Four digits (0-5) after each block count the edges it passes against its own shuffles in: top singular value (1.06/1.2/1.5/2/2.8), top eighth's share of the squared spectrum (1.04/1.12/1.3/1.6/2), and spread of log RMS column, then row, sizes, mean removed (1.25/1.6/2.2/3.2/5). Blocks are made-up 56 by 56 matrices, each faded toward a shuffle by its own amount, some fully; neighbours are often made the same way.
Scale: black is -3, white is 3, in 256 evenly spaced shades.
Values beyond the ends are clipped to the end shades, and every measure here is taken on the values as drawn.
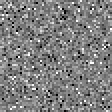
0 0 0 0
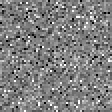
0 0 0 0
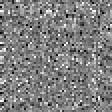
3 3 1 1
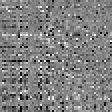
4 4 3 3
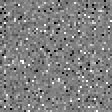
2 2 0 0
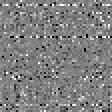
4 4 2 2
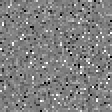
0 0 0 0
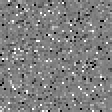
1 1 0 0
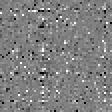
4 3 1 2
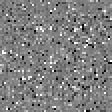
2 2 1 1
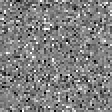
2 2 0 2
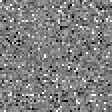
2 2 0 2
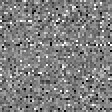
2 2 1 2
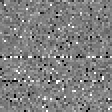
3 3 0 1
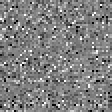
2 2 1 2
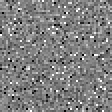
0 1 0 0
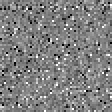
2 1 0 0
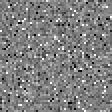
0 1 0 0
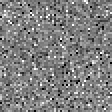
2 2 0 1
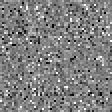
2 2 0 1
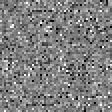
2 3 0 2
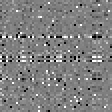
4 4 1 3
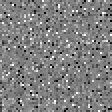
2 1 0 0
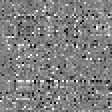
4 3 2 2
